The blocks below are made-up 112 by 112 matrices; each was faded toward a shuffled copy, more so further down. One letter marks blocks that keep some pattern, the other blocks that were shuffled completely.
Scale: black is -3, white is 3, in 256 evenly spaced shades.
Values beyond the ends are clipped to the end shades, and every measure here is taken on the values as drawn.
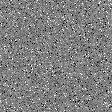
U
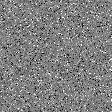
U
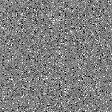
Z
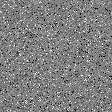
U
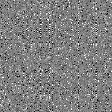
Z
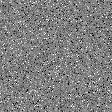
U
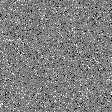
U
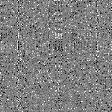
Z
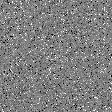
U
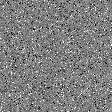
U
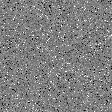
U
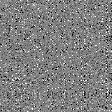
Z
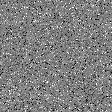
U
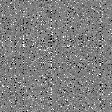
Z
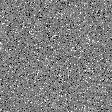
U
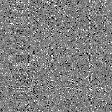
Z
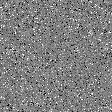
U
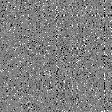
Z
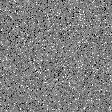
U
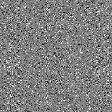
Z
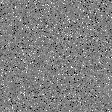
U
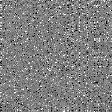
Z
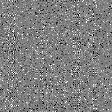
Z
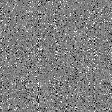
Z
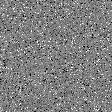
U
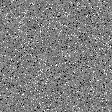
U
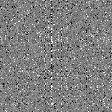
Z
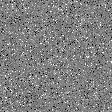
U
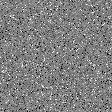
U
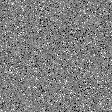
U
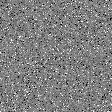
U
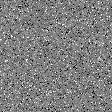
U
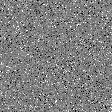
U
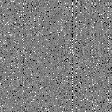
Z
